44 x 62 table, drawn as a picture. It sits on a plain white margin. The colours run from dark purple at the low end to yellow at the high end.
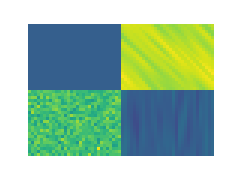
The table splits into 2 rows of 2 panels. Panel 1,1: low, flat. Panel 1,2: very high, slanting down to the right, faint in contrast. Panel 2,1: high, fine-grained. Panel 2,2: low, streaked downward, faint in contrast.
